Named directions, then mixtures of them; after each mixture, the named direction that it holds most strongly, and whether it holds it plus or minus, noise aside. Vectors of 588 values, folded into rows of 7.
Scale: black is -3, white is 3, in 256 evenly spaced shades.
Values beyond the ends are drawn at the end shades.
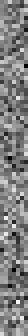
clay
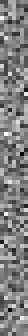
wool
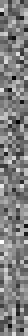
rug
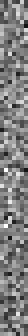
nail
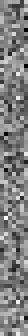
clay, plus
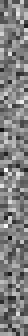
nail, plus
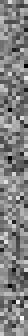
clay, plus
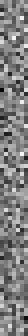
rug, minus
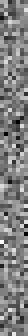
wool, minus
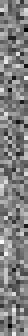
rug, plus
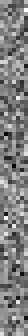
clay, plus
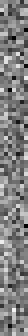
rug, plus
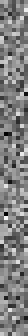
wool, minus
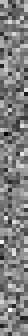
wool, minus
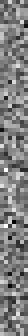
nail, plus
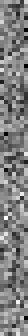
clay, plus
